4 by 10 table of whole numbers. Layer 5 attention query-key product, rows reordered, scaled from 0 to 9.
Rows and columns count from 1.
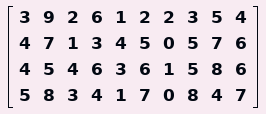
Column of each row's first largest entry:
2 2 9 2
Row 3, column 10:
6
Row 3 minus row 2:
0 -2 3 3 -1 1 1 0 1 0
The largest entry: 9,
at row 1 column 2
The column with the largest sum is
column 2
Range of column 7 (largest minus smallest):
2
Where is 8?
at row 3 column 9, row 4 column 2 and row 4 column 8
